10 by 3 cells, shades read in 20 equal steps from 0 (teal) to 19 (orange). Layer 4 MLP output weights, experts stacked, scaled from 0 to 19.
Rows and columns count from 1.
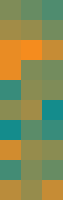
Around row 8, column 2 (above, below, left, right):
6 9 16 10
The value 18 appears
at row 3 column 1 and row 4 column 1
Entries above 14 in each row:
0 0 3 1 0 0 0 1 0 1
